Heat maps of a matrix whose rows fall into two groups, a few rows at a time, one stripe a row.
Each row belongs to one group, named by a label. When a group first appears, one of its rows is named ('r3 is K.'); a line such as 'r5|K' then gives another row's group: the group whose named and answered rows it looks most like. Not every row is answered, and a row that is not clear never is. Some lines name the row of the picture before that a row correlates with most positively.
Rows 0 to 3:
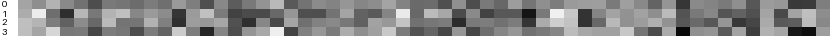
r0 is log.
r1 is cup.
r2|cup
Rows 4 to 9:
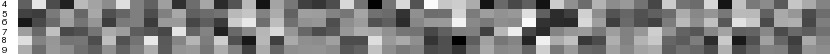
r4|cup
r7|log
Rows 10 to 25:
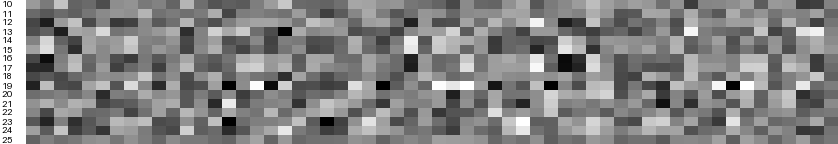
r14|cup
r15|cup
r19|cup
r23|log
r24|log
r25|cup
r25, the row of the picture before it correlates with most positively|6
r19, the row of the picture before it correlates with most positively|4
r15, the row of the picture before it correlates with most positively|4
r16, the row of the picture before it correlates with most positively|5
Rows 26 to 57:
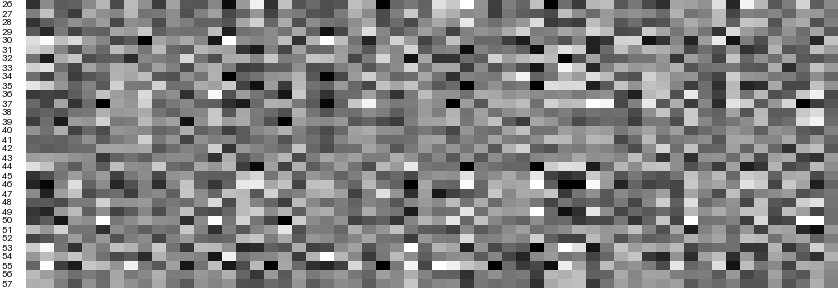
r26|cup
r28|cup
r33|cup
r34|log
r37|log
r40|log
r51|log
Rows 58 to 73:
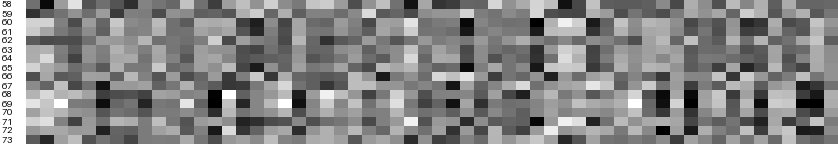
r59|cup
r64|cup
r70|log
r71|cup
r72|log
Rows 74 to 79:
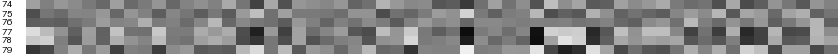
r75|cup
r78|cup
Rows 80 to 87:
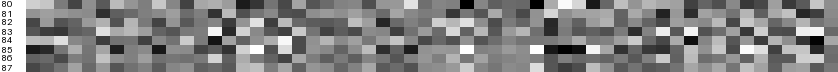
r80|cup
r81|log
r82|cup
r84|log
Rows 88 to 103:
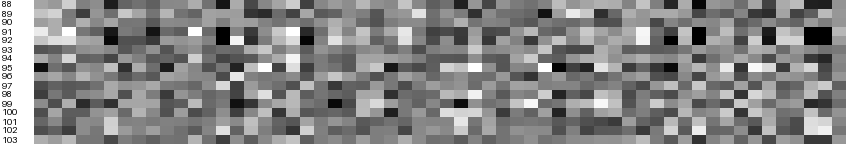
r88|log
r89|cup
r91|log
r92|log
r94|log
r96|log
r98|cup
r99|log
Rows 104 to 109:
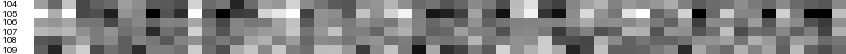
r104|log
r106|log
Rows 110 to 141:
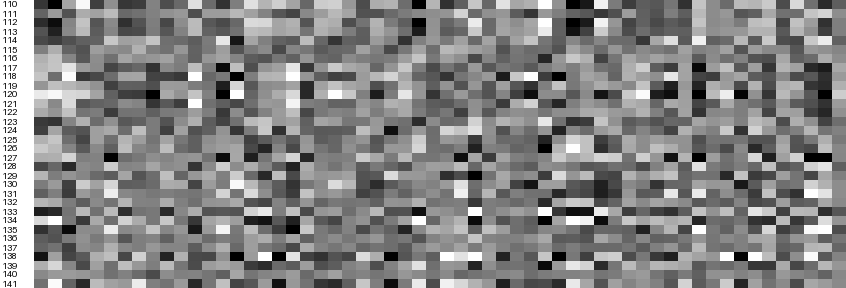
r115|cup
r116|cup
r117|log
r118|log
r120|log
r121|log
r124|cup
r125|cup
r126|cup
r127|log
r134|cup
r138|cup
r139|cup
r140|log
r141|cup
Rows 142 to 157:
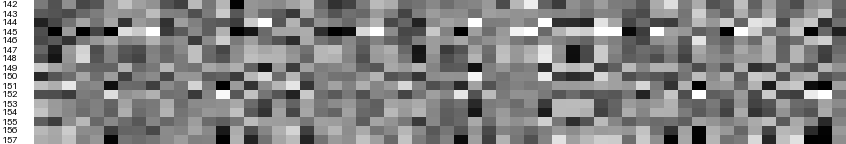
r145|log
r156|log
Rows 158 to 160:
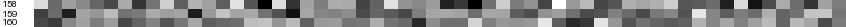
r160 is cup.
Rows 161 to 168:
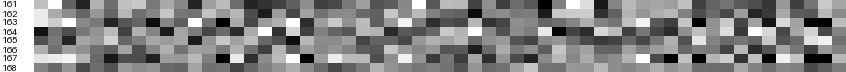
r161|cup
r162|cup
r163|log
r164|cup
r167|log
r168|log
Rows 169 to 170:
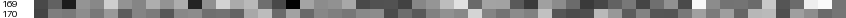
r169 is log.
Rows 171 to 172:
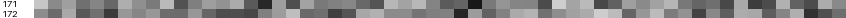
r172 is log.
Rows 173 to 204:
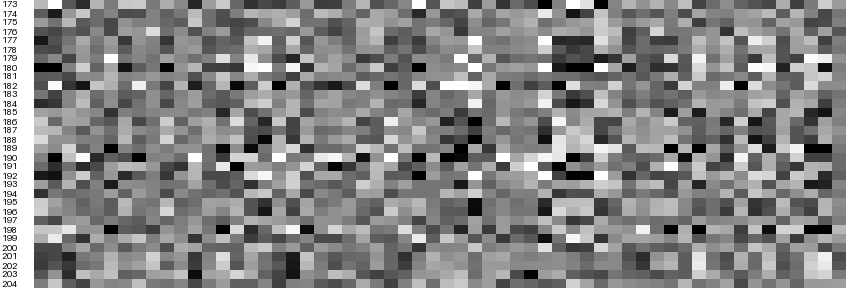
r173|cup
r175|log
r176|log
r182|cup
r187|cup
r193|log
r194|cup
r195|cup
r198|log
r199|cup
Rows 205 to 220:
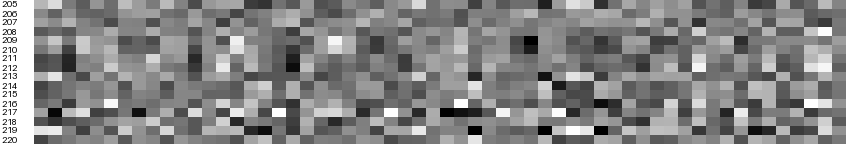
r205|cup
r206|log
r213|cup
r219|cup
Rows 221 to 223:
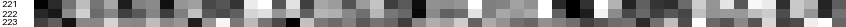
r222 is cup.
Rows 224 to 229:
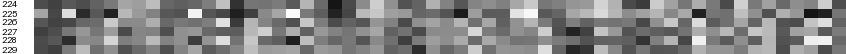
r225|log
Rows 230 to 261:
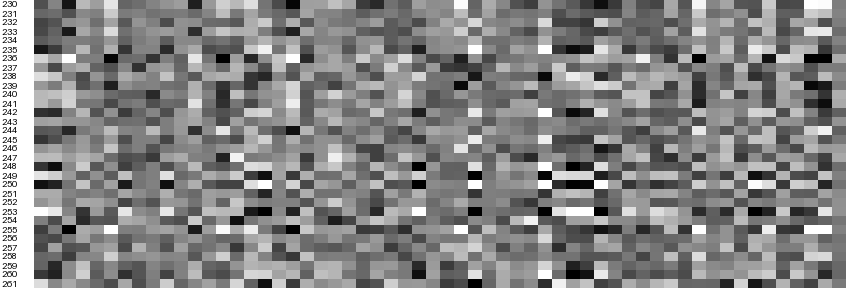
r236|log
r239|log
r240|log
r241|log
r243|log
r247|log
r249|cup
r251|cup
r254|log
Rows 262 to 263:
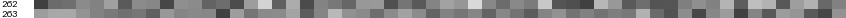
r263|log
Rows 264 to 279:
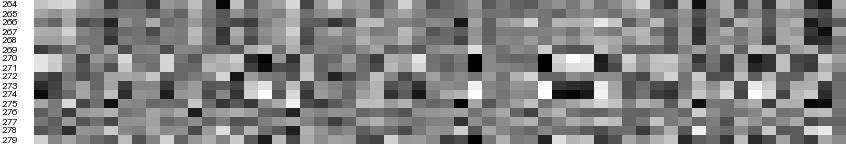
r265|log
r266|log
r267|log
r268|log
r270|cup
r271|cup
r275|log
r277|log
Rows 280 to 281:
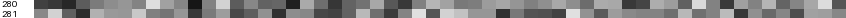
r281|cup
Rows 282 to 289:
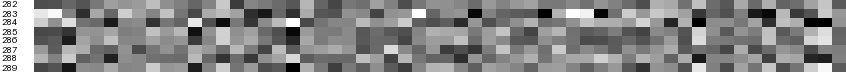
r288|log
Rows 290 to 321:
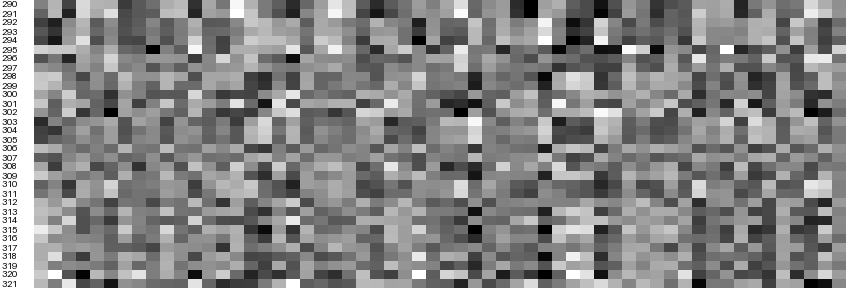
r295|log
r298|cup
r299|cup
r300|log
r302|log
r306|cup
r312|log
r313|cup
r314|log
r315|cup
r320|cup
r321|log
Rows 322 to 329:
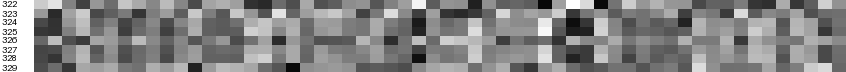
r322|cup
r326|cup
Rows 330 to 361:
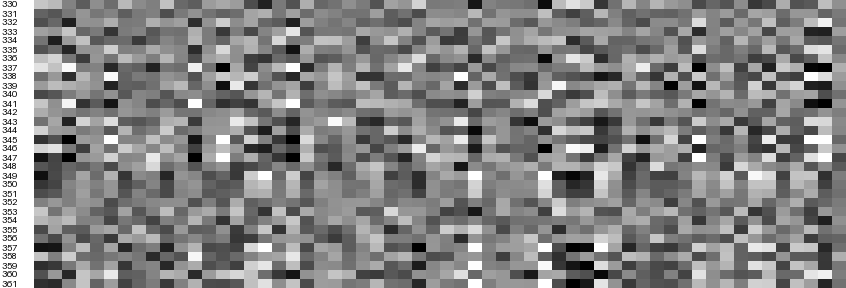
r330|cup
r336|cup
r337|log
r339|log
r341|log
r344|cup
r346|cup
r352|log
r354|log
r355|cup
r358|log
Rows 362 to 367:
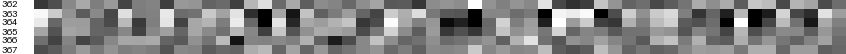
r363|cup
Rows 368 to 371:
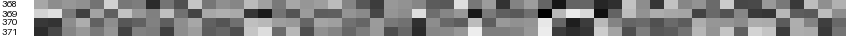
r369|cup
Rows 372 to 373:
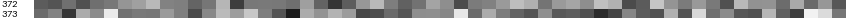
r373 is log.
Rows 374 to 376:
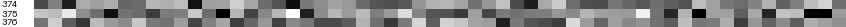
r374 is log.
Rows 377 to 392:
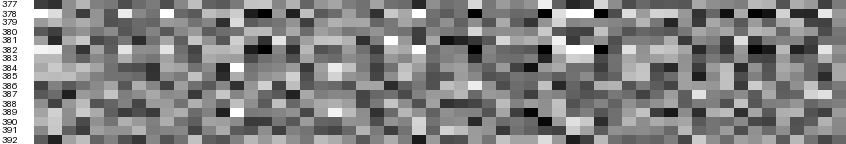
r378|cup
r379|log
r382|cup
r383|cup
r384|log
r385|log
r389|log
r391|cup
